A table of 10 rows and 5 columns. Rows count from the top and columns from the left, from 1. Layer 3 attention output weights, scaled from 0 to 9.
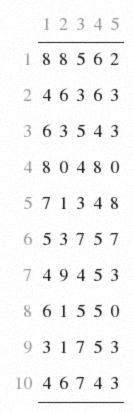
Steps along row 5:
down up up up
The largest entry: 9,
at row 7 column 2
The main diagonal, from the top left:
8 6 5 8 8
